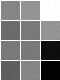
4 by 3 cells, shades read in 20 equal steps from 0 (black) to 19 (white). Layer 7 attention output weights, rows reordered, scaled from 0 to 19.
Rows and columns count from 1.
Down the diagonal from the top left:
10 9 1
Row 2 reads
8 9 11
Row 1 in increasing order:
10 11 19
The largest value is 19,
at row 1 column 3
